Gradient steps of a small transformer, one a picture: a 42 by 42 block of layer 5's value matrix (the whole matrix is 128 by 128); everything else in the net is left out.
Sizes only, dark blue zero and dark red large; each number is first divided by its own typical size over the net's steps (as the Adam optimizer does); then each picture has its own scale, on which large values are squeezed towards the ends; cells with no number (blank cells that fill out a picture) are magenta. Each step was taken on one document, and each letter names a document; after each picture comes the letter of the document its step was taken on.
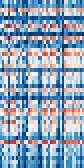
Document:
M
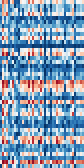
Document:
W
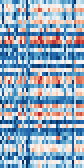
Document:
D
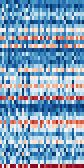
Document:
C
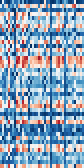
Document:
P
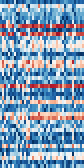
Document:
W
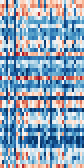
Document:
P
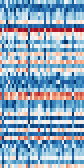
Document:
C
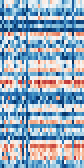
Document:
W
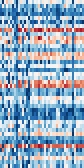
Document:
D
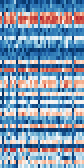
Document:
C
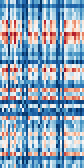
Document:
M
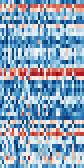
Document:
W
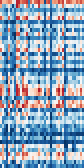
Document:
P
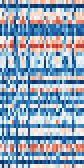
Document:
C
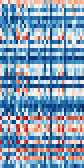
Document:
P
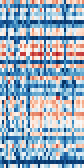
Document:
W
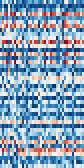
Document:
D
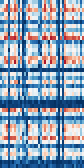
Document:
M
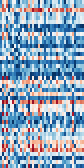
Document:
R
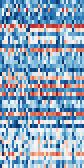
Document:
D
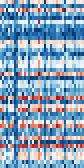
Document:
D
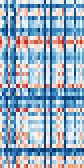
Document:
P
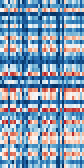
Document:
M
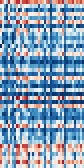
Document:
P
